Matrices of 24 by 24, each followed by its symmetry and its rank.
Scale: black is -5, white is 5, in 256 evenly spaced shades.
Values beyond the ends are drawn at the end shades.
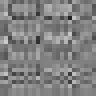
neither, rank two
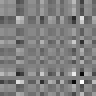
symmetric, rank one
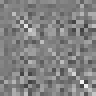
symmetric, rank five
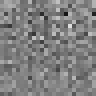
neither, rank five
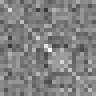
symmetric, rank five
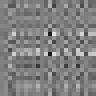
neither, rank two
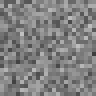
neither, full rank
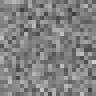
neither, full rank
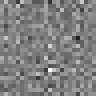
neither, rank five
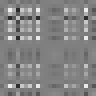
symmetric, rank one
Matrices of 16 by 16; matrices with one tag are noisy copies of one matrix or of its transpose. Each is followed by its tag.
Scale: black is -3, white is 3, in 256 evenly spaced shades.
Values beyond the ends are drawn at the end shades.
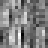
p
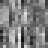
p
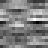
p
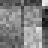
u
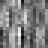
p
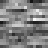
p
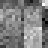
u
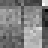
u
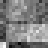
u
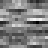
p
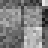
u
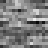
p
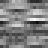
p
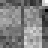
u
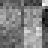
u
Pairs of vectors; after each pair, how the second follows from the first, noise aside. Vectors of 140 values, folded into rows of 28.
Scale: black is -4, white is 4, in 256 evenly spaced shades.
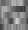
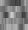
wrapped around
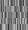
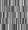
negated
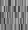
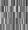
negated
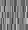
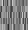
wrapped around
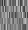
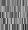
reversed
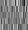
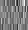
negated
